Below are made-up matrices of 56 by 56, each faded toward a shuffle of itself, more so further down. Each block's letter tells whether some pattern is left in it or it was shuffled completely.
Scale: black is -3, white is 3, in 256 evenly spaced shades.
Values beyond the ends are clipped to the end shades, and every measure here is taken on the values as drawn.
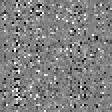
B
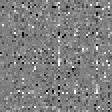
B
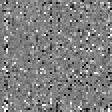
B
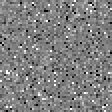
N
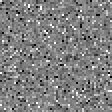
N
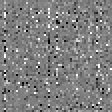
B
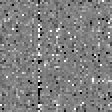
B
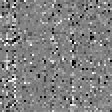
B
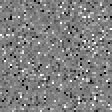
N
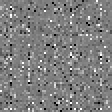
B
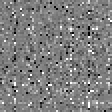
B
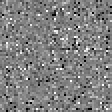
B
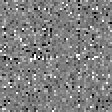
B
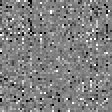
B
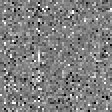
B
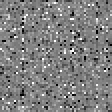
B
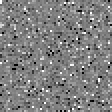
N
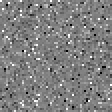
N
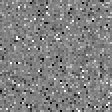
N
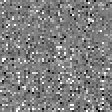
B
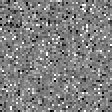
N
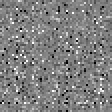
B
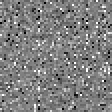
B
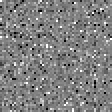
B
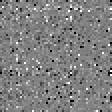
B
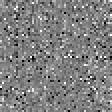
B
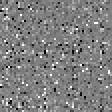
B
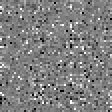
B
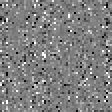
B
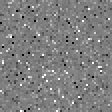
N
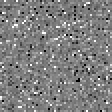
N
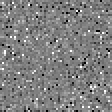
N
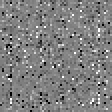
B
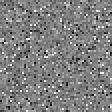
N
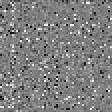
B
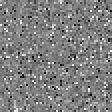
N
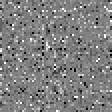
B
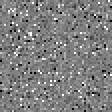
N
